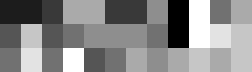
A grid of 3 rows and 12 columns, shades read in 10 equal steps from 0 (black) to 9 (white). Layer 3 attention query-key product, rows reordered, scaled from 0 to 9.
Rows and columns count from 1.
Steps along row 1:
same up up same down same up down up down up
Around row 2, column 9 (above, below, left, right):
0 6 4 9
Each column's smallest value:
1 1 2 4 3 2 2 4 0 7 4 6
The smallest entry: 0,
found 2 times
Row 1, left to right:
1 1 2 6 6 2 2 5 0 9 4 6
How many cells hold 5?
5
